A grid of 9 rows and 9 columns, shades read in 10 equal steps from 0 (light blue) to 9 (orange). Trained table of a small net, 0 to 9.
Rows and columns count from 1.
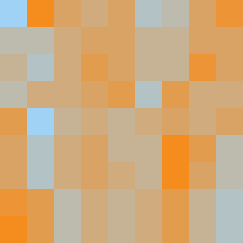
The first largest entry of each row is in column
2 4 8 5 1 7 7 1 1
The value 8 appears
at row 1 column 9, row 3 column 8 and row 8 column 1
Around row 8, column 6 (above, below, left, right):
4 5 4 7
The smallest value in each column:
0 0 3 5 4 2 3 4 2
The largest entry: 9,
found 4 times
